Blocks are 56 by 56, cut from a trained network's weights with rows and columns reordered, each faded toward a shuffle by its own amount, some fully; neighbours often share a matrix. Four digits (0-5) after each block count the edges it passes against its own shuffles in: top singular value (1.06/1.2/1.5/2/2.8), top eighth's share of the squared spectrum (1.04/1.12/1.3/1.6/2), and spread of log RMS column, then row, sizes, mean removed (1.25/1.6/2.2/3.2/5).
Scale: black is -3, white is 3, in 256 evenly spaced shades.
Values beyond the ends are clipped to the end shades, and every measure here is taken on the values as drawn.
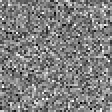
1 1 0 0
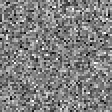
0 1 0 0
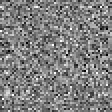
3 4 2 2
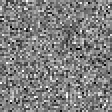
1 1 0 0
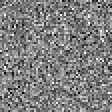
0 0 0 0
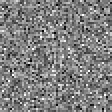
0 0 0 0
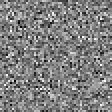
3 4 1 2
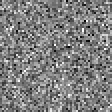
0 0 0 0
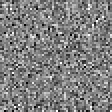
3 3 0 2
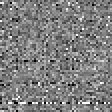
3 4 1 2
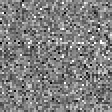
1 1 0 1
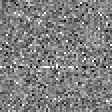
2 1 0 1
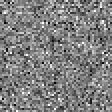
2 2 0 1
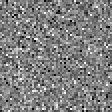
0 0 0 0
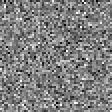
2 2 0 0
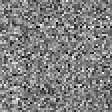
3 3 0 2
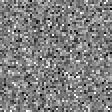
0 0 0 0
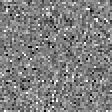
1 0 0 0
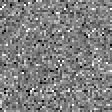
1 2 0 1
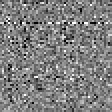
3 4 2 2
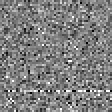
3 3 1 2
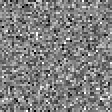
2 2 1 1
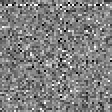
2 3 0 1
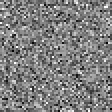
0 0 0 0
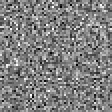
3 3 1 2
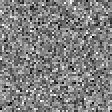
0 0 0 0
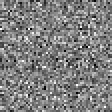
3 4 2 2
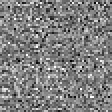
3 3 1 2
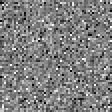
1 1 0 0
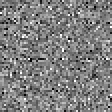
2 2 1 1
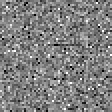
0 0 0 0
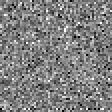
2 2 0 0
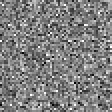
2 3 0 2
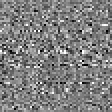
3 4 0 3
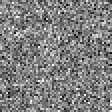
2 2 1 0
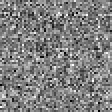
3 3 0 1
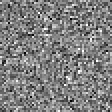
1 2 0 0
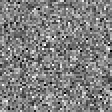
2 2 0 1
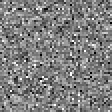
1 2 0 1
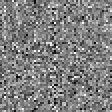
2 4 2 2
